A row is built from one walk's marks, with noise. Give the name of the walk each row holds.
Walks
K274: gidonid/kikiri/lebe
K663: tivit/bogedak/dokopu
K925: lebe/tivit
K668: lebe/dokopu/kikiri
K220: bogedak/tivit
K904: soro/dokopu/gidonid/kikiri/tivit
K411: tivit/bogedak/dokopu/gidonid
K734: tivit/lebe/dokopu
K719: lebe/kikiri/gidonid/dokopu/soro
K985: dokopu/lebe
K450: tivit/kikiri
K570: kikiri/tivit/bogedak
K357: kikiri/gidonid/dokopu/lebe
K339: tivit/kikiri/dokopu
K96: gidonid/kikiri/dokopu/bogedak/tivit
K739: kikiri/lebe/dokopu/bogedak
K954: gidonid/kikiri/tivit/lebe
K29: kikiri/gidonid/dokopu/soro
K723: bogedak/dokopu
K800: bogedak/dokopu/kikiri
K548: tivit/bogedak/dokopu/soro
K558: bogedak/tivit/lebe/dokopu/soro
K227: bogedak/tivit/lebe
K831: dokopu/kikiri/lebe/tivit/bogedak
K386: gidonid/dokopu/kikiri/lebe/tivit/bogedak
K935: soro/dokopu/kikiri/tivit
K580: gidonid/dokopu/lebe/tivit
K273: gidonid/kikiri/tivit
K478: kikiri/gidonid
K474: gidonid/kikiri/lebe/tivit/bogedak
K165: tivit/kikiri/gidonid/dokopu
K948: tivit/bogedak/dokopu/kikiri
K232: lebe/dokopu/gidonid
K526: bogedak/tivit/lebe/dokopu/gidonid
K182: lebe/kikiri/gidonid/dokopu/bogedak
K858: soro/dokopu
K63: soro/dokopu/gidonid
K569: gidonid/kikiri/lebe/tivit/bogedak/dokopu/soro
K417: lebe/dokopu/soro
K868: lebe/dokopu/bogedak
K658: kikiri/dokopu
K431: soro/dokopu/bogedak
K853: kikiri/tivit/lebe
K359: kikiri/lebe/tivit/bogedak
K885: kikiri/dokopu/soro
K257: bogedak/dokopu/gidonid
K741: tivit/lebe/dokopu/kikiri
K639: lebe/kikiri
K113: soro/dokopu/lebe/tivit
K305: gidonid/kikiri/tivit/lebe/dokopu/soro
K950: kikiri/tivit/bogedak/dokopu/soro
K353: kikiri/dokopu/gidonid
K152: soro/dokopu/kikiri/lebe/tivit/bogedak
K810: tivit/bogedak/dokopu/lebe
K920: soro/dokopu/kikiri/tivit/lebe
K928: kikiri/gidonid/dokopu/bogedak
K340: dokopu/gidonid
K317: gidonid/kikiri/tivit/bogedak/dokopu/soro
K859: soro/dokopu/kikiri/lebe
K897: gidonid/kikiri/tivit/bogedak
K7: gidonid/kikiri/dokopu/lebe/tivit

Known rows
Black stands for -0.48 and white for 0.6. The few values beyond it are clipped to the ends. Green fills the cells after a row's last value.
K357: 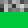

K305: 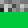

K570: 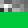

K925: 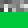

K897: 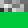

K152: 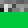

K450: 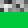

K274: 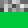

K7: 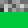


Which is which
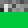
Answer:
K831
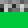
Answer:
K719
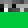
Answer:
K417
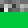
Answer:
K920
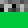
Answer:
K885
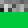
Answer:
K569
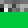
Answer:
K113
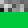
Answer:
K317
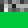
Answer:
K668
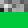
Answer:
K96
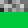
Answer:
K165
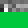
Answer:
K734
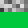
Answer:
K273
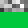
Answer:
K478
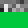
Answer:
K810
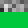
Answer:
K386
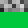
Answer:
K353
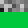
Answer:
K904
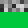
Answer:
K232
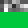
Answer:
K639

